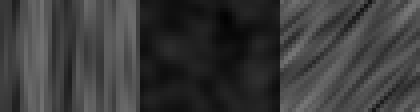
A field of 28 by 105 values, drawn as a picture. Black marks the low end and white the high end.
The table splits into one row of 3 panels. Panel 1,1: low, streaked downward. Panel 1,2: very low, blotchy, faint in contrast. Panel 1,3: low, slanting up to the right.
